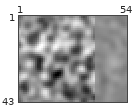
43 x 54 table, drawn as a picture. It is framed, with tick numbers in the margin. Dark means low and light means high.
Ninth with the lowest average: bottom middle. Seam: vertical, 70% of the way across, the right part calmer. Mirror symmetry: none. Lone odd cells: none. Grain: blotchy.
